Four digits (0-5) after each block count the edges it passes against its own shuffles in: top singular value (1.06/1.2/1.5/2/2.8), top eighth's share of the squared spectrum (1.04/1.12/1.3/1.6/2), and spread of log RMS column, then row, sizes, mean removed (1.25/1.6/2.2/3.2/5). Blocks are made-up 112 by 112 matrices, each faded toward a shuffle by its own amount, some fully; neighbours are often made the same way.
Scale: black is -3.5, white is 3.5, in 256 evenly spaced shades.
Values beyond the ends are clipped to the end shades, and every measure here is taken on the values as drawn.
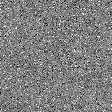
3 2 1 0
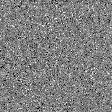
3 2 0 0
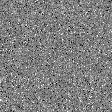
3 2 0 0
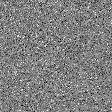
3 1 0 0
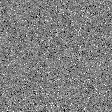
0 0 0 1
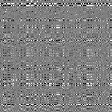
5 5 3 4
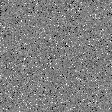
1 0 0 0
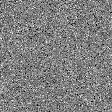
0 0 0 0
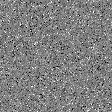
2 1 0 0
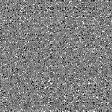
4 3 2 2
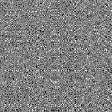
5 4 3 2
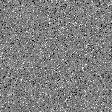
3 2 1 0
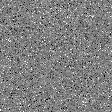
0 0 0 0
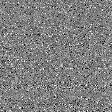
1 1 0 2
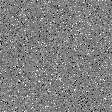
0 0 0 0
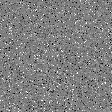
3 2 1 0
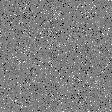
3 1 0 0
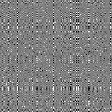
5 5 4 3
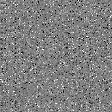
4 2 1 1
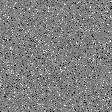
2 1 0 0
